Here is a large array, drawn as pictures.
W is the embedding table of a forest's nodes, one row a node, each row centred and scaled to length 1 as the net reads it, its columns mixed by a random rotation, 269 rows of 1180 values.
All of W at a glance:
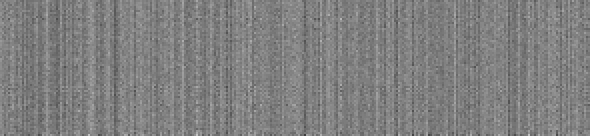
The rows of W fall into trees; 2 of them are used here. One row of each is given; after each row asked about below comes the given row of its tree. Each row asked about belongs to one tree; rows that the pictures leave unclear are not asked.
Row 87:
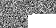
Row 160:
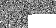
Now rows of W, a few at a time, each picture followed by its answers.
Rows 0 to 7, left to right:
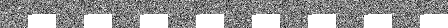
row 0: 160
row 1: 87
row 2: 87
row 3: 87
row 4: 160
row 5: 160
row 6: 87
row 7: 87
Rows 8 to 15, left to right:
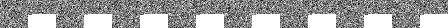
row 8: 160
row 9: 87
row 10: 160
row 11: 87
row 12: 87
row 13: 87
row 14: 160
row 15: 87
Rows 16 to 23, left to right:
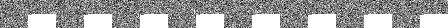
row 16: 87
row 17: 160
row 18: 160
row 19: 87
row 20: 160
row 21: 87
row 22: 87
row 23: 160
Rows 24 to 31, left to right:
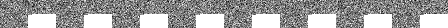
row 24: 87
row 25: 160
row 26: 87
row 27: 87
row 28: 160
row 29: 87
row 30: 160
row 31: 87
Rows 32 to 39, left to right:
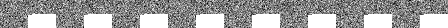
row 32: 87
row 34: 87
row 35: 87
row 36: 160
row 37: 160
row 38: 160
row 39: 160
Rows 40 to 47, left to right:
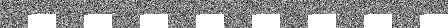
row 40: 160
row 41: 160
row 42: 87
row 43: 87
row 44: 87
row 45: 87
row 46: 87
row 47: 160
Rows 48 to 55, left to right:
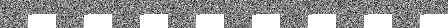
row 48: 87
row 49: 87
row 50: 160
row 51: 87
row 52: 87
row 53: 87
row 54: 160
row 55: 87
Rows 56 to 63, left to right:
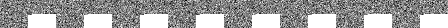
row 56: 160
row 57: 87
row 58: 160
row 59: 160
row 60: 87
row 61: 87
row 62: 160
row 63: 160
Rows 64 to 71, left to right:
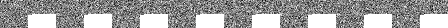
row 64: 87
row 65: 87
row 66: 160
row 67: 87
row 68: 160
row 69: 87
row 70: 87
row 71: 160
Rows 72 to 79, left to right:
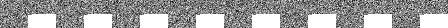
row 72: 87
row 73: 160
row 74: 160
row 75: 160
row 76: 160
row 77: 87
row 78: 160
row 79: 87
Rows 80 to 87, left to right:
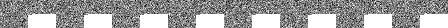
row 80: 87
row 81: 160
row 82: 87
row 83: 87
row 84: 160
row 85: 160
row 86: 87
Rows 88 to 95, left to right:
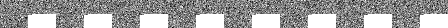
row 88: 87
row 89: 87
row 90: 160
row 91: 160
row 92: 87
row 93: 87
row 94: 160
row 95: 160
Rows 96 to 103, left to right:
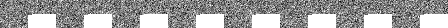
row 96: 160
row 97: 87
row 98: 160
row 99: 87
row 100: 87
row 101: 160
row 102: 160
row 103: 87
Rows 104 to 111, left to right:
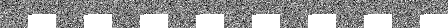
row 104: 160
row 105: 160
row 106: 87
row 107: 160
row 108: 160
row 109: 87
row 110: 160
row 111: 87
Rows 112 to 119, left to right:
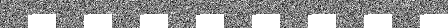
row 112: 87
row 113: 87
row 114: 87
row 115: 160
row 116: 87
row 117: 160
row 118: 87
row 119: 87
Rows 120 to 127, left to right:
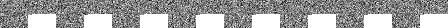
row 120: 87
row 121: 160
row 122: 87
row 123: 160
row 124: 160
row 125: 160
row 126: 87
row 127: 87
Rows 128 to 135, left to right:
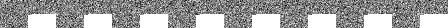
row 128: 87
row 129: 87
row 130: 87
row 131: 160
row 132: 160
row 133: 160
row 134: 160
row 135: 87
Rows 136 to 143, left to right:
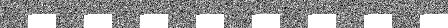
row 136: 87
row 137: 87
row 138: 160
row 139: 160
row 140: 160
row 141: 87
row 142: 160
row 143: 87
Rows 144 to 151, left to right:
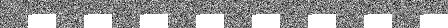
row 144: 87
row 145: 160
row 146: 87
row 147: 87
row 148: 87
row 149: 160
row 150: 87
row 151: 160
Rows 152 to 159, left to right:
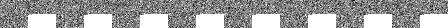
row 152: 87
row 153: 160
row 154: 160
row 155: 87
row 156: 87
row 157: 87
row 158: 160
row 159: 160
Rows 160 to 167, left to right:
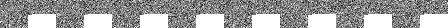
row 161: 87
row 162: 160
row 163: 87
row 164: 160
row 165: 87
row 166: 160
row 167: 87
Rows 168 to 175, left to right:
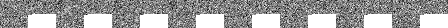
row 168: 87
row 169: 160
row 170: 160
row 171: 160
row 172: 87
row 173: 87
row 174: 87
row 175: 87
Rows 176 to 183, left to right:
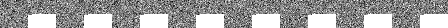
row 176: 160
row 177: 87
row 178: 160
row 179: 160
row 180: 87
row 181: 87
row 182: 87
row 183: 87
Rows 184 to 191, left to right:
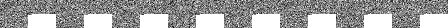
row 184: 160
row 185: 87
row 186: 160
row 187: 160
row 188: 87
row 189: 160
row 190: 87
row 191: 87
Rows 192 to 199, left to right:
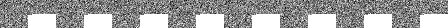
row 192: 160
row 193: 87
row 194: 160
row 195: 160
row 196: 160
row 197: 87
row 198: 87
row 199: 160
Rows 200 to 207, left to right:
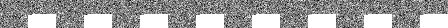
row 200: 87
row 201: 160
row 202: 160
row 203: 87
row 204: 87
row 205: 87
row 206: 87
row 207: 160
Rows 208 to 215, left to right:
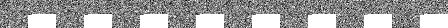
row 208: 160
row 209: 160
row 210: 160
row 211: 160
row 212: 160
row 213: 160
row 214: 87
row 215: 87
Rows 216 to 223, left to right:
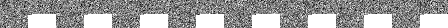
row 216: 160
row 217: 87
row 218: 87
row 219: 160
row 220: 87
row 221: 87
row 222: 87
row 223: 87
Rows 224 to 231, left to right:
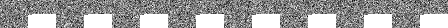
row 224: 87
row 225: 160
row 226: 87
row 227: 160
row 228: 160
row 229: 87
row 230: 160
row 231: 87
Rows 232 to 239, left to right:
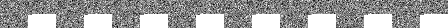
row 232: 87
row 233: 160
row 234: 160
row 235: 87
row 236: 87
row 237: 160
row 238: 87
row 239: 160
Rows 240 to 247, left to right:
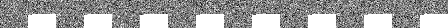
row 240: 87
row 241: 87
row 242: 160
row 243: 87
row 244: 160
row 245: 87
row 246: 87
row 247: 87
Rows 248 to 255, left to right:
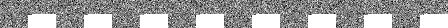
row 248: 160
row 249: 160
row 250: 87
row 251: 87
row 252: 87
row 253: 160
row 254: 160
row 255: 87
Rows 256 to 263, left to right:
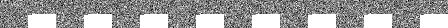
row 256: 87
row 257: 160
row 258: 160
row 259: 160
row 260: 87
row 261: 87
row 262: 87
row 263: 160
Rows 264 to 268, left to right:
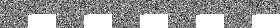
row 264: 87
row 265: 87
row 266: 87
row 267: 87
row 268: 87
